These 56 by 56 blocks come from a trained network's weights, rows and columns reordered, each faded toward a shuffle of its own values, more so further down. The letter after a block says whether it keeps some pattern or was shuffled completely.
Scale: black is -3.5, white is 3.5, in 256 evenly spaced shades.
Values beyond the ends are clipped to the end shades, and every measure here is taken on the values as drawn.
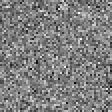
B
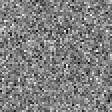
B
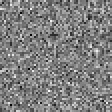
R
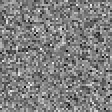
B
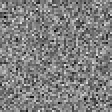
R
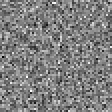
R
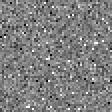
B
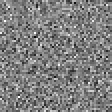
R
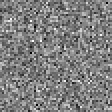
R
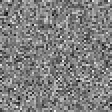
R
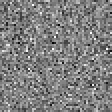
R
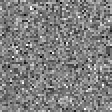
R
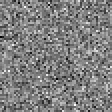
B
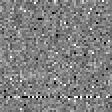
R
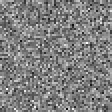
B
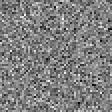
R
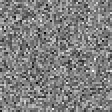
B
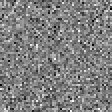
R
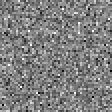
B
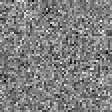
B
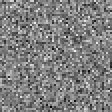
B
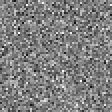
R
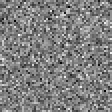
R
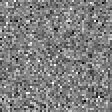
R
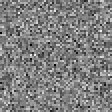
R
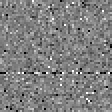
R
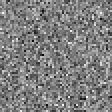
R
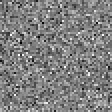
R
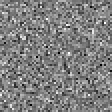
R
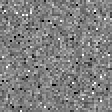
B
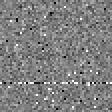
R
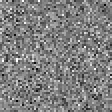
R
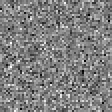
B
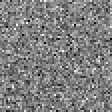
B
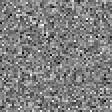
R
